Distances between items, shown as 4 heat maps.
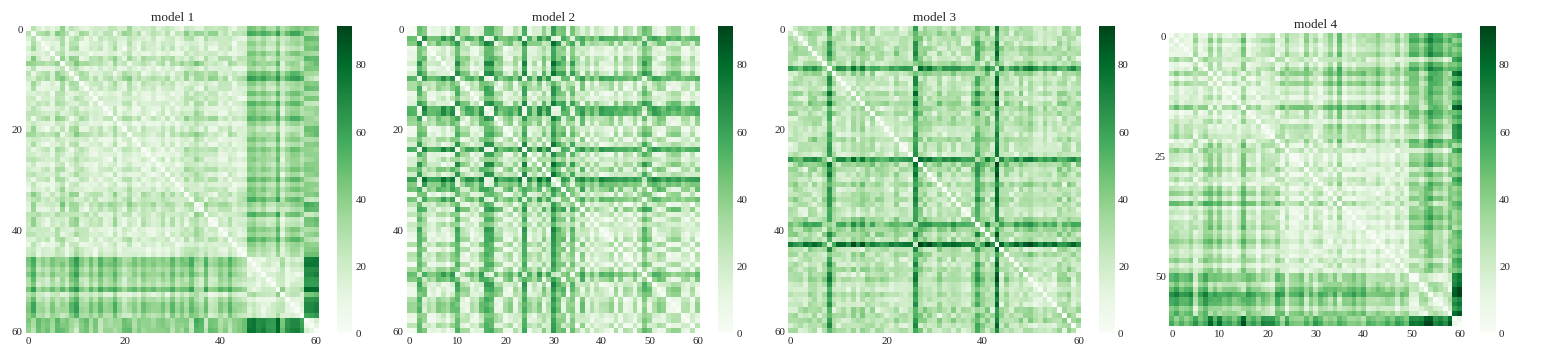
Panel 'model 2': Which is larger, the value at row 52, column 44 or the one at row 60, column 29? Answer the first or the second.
the second
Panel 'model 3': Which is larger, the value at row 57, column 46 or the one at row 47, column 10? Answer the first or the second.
the first
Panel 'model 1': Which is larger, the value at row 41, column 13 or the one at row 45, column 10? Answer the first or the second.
the second
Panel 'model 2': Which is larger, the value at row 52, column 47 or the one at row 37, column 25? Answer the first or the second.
the second
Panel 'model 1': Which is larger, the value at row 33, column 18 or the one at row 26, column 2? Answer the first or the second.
the first
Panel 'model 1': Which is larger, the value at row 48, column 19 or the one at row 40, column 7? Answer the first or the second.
the first
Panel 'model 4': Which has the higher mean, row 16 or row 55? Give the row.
55
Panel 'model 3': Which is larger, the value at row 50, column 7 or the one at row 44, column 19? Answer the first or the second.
the first
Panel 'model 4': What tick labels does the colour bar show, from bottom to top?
0, 20, 40, 60, 80
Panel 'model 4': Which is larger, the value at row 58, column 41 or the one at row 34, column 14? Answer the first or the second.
the first
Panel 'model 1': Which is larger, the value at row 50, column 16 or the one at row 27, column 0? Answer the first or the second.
the first
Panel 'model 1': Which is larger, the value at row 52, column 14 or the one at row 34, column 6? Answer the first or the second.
the first
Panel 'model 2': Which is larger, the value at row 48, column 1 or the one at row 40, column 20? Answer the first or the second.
the first
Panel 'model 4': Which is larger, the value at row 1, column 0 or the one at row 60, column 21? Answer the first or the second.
the second
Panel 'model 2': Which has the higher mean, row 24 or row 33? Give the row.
24
